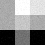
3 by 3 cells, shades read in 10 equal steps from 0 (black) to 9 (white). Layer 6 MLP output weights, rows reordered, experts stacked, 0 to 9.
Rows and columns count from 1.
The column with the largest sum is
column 2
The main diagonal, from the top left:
6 7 0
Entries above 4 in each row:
3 3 0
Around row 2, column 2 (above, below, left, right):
9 4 6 6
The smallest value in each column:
0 4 0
